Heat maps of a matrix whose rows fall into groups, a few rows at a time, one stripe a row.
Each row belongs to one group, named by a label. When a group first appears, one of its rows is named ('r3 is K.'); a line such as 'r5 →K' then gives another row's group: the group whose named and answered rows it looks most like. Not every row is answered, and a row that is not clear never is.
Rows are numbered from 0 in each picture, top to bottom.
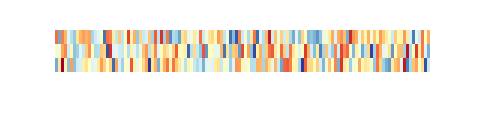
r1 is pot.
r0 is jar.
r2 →pot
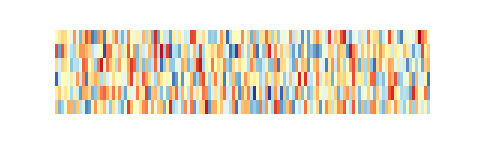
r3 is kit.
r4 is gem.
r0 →gem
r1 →jar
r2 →jar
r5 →kit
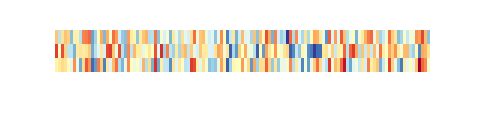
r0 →gem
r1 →jar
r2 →gem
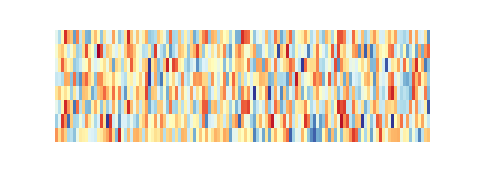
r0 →kit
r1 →jar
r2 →pot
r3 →gem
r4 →gem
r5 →kit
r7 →jar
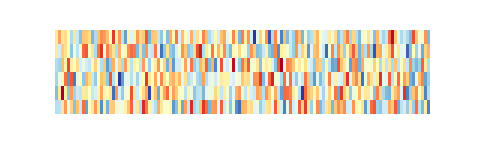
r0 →gem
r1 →jar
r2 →kit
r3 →pot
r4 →pot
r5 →kit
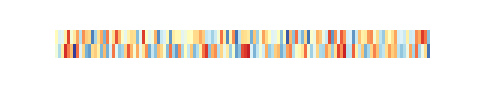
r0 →gem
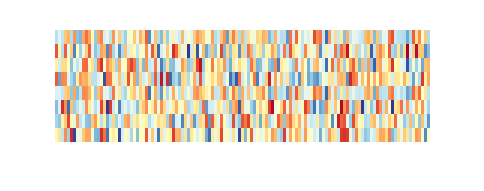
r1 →pot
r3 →jar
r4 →gem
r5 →pot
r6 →kit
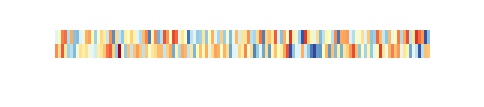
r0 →pot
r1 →jar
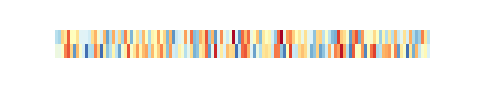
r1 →kit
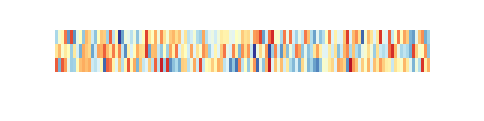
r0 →pot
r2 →jar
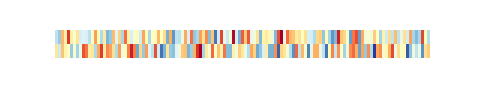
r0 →kit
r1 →jar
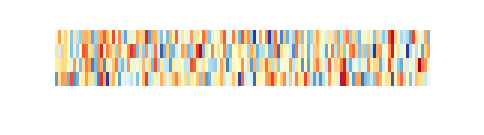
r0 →gem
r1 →jar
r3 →pot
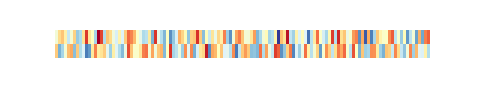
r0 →jar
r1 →kit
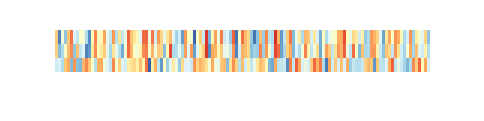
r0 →kit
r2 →gem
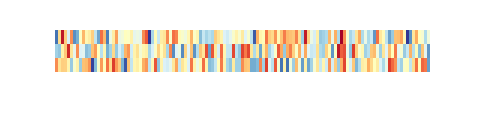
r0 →pot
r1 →kit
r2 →gem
